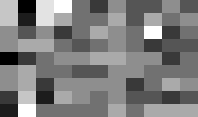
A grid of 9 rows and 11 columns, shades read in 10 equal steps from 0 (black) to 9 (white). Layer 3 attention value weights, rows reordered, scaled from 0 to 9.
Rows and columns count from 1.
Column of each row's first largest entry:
4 3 9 2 6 2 2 2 2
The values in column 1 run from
0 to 7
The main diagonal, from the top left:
7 1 5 4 5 3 5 3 6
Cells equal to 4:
24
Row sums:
49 54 49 45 44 47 50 41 54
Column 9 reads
3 6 9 2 5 4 4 3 6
